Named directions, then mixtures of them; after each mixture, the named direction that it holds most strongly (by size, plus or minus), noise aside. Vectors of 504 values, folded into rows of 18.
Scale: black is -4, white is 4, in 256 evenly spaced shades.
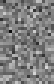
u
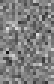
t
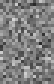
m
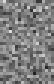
u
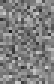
u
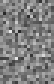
u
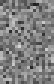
m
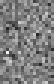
t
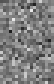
m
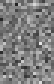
m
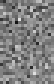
u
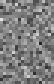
u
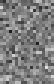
u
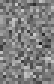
m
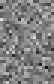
t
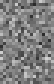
m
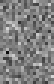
t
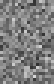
m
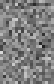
m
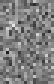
t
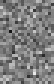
u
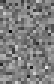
u
